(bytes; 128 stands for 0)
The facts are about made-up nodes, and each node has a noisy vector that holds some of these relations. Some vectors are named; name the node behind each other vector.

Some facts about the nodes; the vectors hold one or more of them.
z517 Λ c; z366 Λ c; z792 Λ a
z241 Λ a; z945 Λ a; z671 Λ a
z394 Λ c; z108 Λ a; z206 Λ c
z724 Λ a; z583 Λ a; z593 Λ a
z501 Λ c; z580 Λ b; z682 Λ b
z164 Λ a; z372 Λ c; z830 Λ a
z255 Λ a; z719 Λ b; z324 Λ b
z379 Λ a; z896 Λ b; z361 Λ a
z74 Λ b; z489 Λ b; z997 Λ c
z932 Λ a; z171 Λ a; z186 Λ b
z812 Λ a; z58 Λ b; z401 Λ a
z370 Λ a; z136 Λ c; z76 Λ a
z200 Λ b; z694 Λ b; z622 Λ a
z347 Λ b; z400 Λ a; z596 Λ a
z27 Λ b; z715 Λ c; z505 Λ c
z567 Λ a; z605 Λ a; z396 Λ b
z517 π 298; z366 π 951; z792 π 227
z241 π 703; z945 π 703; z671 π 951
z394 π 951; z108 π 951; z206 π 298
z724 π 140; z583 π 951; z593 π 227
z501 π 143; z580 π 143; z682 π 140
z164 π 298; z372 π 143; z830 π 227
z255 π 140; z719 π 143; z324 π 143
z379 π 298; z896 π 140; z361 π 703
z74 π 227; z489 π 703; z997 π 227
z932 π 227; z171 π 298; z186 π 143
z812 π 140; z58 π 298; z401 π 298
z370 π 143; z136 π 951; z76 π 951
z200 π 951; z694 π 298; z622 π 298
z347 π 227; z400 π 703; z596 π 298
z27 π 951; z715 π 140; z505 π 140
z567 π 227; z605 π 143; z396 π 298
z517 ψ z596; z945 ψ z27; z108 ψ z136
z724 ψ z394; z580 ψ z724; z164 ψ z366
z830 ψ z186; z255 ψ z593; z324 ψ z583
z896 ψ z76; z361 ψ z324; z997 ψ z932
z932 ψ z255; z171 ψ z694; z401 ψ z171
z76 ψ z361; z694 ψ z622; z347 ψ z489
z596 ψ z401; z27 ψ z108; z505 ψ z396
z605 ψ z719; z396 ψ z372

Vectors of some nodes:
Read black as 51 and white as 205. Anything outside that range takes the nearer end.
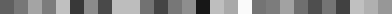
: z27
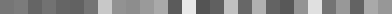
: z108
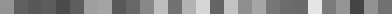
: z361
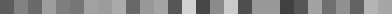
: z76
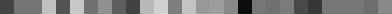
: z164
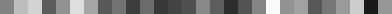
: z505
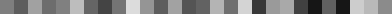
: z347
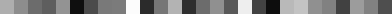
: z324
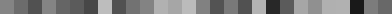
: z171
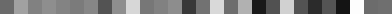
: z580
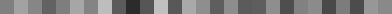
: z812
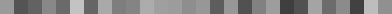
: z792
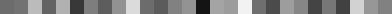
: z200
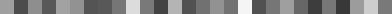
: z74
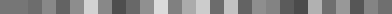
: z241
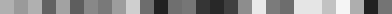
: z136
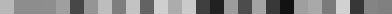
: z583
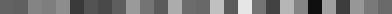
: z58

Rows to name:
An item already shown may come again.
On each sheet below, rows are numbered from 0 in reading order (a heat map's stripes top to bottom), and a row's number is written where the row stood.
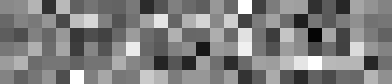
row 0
z682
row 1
z945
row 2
z58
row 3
z200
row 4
z372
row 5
z830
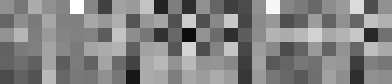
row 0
z997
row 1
z76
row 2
z501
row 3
z76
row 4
z379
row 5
z596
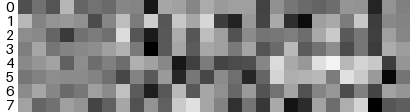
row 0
z596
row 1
z583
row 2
z255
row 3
z724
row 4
z394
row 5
z206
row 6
z812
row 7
z622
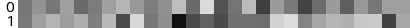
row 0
z671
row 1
z366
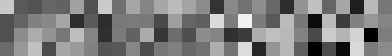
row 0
z593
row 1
z396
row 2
z517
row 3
z896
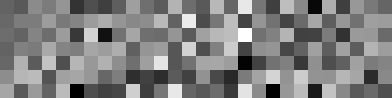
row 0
z58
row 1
z671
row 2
z489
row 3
z76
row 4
z605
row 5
z715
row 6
z694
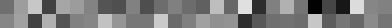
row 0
z896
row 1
z370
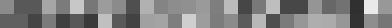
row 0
z932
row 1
z401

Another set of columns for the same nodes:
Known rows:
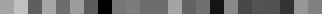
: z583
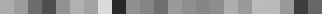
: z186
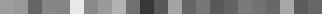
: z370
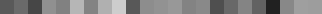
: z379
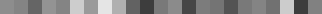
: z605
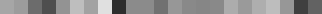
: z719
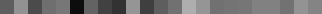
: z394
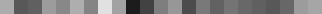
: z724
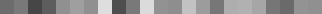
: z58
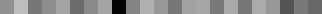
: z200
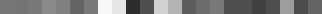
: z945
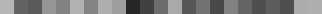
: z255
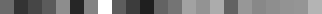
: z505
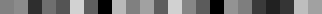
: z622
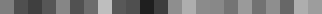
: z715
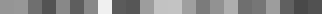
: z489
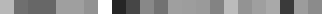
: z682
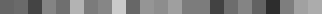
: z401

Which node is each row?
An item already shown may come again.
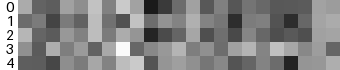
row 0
z812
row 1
z171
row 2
z255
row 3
z347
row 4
z596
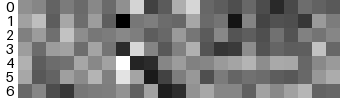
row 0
z361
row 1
z583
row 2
z76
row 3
z593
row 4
z896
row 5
z724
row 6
z501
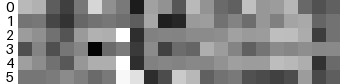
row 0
z324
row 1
z372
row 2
z580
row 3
z366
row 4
z580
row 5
z945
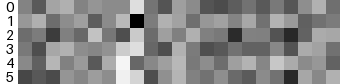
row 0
z932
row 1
z27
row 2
z171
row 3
z830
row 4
z347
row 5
z164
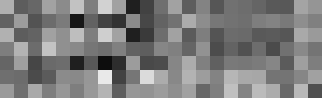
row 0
z812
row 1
z394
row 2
z812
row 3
z671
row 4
z136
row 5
z396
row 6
z74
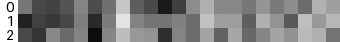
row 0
z715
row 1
z517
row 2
z997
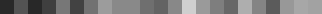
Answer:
z206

